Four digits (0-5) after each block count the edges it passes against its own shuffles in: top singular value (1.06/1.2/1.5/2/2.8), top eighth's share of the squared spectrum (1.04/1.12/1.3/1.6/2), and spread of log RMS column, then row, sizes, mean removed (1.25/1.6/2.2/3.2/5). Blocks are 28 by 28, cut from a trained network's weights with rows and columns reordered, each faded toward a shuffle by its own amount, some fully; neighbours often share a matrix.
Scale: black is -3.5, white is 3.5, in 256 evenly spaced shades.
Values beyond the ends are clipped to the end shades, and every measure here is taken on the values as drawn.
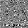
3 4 1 2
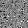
1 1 0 0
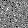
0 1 0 0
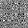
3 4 0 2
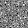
1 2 0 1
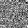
2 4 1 2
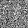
0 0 0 0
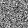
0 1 0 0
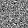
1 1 0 0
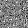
0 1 0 0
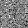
2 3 1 0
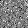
0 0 0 0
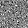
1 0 0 0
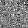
2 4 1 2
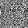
2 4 1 1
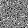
1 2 0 0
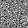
0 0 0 0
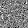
1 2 0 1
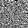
1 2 0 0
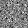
2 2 0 0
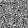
1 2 1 0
